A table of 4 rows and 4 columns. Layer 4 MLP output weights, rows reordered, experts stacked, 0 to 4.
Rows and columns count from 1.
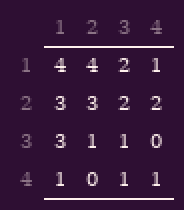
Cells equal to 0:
2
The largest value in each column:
4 4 2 2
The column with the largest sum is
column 1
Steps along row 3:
down same down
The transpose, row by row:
4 3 3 1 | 4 3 1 0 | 2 2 1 1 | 1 2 0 1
